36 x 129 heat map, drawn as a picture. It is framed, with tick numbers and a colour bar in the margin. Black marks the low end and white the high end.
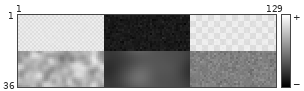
The table splits into 2 rows of 3 panels. Panel 1,1: very high, checkered, faint in contrast. Panel 1,2: very low, fine-grained, faint in contrast. Panel 1,3: very high, checkered, faint in contrast. Panel 2,1: high, blotchy. Panel 2,2: low, smooth. Panel 2,3: middling, fine-grained, faint in contrast.
